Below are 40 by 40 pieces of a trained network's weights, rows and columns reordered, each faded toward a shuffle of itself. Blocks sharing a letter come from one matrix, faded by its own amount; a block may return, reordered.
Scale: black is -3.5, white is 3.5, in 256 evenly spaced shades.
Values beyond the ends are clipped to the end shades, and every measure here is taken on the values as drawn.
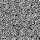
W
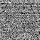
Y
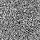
W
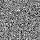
W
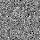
W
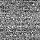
Y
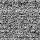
Y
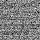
Y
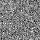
W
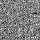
W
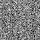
W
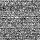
Y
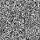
W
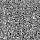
W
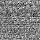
Y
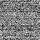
Y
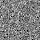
W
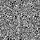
W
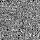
W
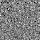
W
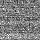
Y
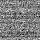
Y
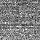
Y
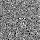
W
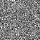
W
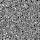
W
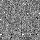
W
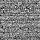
Y
